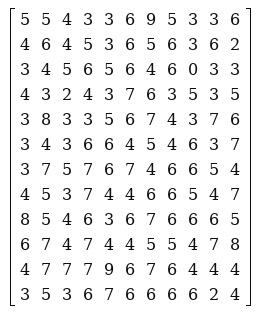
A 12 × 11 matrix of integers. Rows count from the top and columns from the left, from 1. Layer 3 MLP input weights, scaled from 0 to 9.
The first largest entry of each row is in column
7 2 4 6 2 11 2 4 1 11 5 5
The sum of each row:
52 50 45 45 55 51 60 55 62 61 65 54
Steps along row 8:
up down up down same up same down down up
